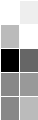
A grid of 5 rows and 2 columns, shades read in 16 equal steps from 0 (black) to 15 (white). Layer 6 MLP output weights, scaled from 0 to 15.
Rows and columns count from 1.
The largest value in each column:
15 15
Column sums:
42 55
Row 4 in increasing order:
8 9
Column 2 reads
14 15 6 9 11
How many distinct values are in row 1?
2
